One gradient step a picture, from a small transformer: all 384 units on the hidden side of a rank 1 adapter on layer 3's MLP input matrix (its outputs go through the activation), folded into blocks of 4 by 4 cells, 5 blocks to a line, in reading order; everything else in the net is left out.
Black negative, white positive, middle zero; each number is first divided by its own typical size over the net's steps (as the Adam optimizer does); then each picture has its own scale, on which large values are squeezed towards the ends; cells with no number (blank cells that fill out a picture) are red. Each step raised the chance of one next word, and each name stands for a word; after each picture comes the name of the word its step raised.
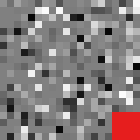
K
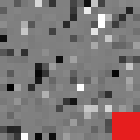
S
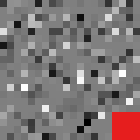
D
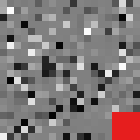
K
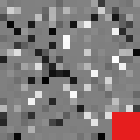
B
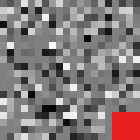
K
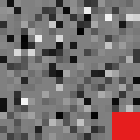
K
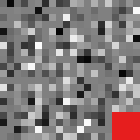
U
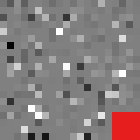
D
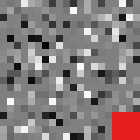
B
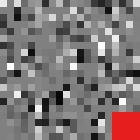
U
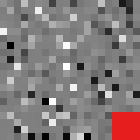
D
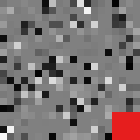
K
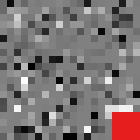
S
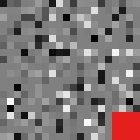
B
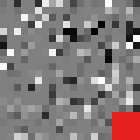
U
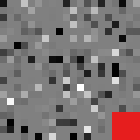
S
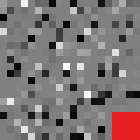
B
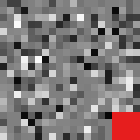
B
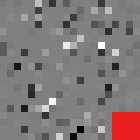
S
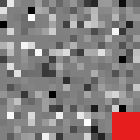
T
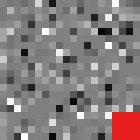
S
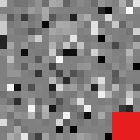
K
